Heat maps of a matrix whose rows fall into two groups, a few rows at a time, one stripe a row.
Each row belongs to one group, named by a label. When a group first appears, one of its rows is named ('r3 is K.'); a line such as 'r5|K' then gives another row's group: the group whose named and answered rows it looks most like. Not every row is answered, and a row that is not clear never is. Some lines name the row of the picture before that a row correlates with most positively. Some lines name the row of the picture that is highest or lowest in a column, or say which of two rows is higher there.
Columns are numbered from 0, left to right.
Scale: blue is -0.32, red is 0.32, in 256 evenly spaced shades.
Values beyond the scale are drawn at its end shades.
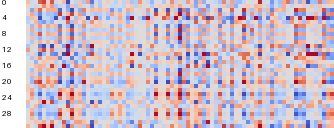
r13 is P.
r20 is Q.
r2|Q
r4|P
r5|P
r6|Q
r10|Q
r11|P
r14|Q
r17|Q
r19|Q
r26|P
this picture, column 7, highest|20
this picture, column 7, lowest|4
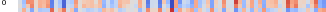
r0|Q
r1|Q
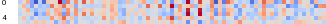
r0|P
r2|P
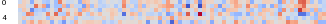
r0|P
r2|P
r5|Q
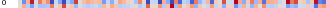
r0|Q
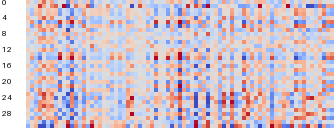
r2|Q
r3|Q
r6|Q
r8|P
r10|Q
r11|P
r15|Q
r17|Q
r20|Q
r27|Q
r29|Q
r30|P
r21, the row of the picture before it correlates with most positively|1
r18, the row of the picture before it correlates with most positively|1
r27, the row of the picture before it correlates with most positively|0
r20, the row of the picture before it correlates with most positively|0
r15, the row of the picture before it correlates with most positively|0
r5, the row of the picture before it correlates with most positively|1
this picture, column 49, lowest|31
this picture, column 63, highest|31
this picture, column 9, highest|1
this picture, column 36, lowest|31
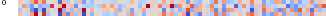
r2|P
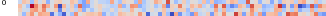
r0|P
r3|Q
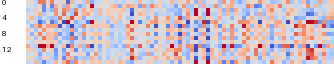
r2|P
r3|P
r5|P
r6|Q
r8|Q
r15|P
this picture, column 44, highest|5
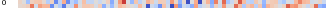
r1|Q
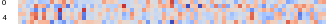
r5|Q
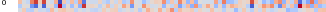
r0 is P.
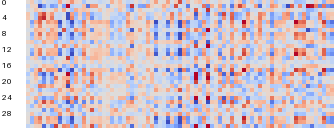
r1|P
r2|P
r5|Q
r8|Q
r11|P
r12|Q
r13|Q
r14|P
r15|P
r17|Q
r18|P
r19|P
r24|P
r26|Q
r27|P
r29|Q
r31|P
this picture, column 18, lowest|25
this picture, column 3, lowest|1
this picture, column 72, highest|1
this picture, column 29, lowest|1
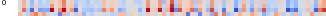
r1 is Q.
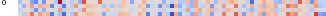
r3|Q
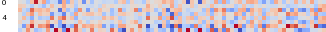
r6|Q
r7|P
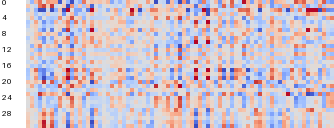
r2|P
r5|P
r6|P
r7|P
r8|Q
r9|P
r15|P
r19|P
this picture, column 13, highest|20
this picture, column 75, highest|23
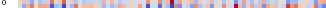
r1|Q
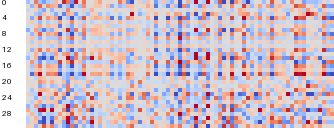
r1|Q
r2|P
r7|P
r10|Q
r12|Q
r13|P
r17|Q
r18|Q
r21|P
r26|P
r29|P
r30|P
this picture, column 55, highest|24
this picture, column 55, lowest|0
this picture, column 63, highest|30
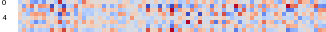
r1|Q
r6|Q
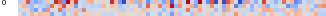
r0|P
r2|P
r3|Q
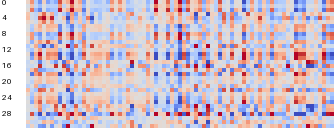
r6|Q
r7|Q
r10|Q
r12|Q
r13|Q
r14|Q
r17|P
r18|Q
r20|Q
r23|Q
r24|Q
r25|Q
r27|P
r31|P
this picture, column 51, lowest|28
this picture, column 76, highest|28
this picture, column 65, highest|16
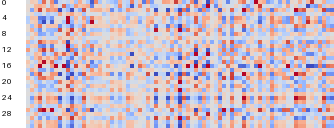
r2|Q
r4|P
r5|P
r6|Q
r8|P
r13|P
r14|Q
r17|P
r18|Q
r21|P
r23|Q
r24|Q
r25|Q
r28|P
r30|Q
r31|Q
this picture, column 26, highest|0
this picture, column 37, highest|0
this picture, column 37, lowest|16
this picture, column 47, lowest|1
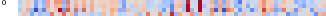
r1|P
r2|P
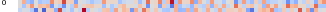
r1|Q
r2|P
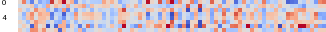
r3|Q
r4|Q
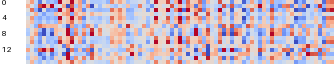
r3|P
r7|P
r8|P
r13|P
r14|P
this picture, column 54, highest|13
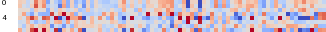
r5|P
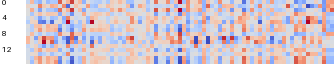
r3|Q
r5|P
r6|Q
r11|P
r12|Q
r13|P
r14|Q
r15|Q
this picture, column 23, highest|2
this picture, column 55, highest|9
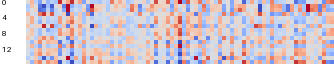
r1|P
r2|P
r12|Q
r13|Q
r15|Q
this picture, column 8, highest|0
